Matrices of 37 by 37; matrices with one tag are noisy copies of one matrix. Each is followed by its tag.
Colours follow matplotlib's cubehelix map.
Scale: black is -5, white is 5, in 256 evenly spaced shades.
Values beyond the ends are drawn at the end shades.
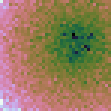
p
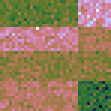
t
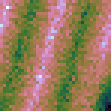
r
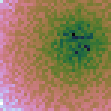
p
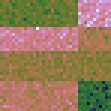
t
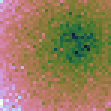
p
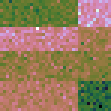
t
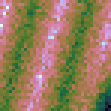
r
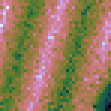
r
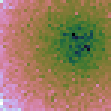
p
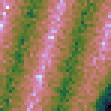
r
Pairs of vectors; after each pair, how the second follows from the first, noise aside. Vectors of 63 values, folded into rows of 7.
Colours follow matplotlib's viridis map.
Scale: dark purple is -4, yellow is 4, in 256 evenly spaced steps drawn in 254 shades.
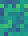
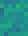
shrunk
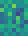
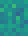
shrunk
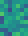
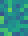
negated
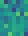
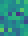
wrapped around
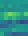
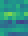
copied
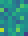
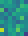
copied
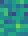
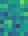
wrapped around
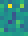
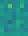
shrunk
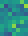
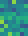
wrapped around
